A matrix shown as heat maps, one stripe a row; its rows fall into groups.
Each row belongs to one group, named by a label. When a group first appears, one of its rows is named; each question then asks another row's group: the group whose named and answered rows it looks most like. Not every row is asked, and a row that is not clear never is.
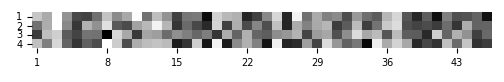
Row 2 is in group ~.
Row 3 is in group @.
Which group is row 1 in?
~
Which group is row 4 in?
~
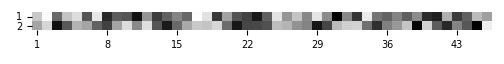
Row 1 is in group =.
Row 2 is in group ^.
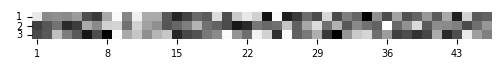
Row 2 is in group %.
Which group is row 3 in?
@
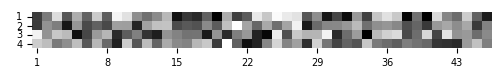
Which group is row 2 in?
@
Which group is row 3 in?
~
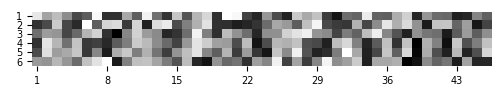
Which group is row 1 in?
=
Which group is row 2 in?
%
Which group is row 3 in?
=
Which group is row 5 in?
^
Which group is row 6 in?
~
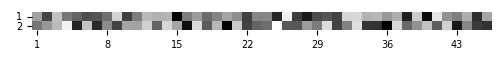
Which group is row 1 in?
@
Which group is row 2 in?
~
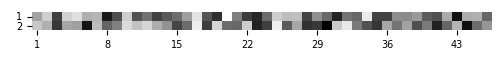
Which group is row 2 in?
^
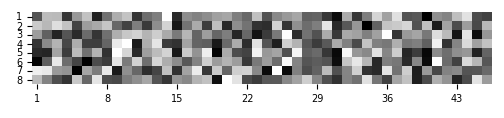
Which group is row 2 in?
~
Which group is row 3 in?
%
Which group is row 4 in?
@
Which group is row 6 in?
@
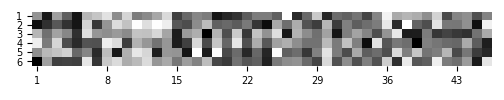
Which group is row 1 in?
%
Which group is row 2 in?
%
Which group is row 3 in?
~
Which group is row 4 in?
~
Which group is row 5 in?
~
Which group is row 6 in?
%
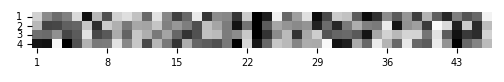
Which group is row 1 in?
^
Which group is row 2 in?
%
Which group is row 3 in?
%
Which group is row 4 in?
%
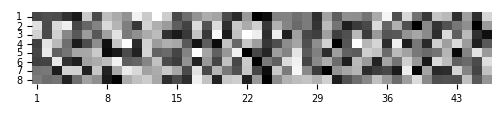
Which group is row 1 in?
%
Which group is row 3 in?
~
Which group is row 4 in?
@
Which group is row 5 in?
=
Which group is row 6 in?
%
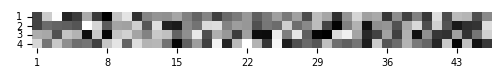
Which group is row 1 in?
@
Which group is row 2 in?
%
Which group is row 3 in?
^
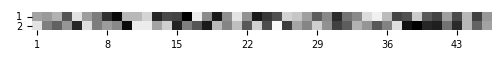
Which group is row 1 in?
=
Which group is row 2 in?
~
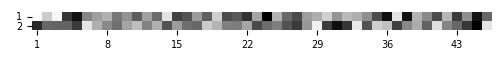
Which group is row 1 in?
~
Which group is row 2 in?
%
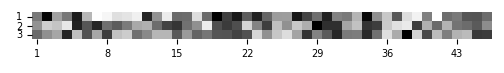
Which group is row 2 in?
^
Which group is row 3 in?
@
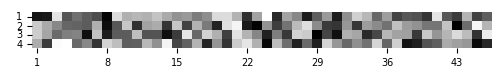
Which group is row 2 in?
=
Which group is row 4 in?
~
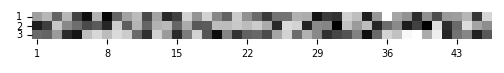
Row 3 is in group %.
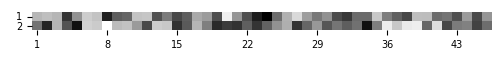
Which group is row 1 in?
=
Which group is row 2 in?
%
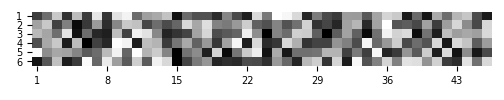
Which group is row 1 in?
@
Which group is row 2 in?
^
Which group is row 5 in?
~
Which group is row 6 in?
%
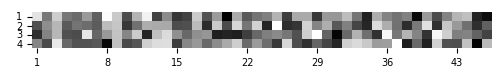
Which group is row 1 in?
~
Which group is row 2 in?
~
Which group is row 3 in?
%
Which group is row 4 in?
@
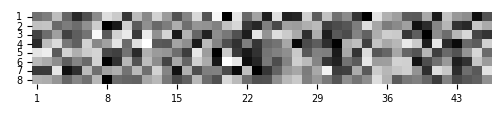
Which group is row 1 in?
~
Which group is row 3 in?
@
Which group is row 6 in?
=
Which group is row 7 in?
%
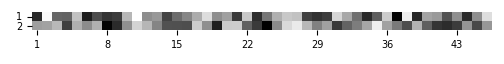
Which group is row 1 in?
^
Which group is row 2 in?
=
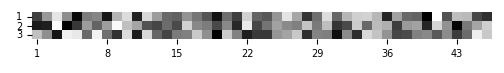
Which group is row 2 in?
%
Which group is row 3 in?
=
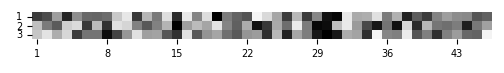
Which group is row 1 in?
@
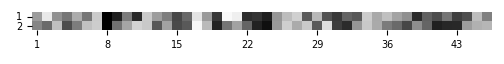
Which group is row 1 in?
=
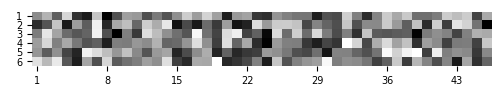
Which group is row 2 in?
@
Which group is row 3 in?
=
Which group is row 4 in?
^
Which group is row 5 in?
%
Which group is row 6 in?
~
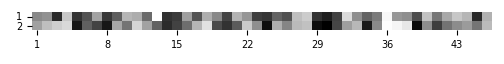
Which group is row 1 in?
^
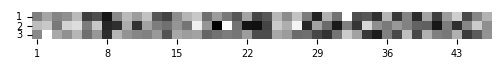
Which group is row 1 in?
^
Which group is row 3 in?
^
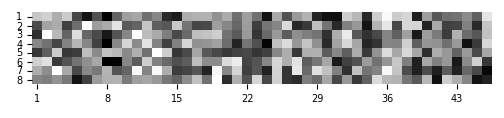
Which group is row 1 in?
^
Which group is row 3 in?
^
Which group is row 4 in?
^
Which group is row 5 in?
%
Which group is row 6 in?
=
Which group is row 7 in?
~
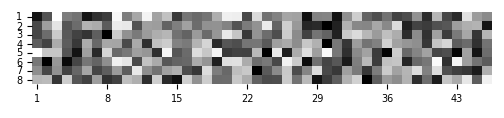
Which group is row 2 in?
@
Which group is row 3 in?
@
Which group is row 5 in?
~
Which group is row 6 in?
@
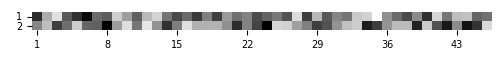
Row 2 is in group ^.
